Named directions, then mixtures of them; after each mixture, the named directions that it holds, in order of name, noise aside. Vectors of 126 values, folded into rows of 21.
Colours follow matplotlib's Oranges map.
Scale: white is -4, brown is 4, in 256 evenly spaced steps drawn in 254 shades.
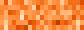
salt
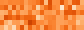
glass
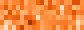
glass, salt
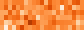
glass, salt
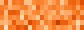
salt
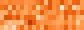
glass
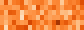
salt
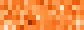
glass, salt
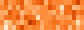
glass, salt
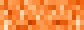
glass, salt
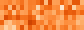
glass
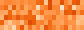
glass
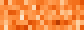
salt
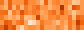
glass, salt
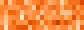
salt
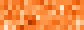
glass, salt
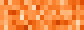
salt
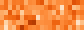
glass, salt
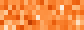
glass, salt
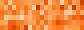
glass, salt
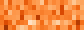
glass, salt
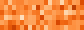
glass, salt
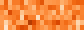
glass, salt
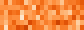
salt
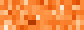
glass, salt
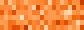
glass, salt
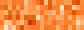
glass, salt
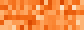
glass
